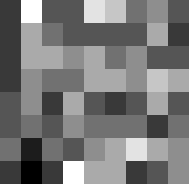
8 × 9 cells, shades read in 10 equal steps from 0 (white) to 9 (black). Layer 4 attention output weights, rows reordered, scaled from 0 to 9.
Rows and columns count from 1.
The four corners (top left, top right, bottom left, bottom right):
7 6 7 4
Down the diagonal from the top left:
7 3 3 5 6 5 1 6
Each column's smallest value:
5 0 3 0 1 2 1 2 3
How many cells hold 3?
14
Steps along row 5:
down up down up up down down up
